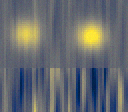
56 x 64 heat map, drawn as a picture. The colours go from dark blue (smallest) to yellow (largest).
Average level on the scale: 40%. Seam: horizontal, 60% of the way down, the top part calmer. Bumps: two.
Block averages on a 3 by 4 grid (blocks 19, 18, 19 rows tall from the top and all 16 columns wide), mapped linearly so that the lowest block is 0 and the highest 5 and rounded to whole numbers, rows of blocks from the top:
5 3 5 3 / 3 3 4 3 / 0 3 0 1
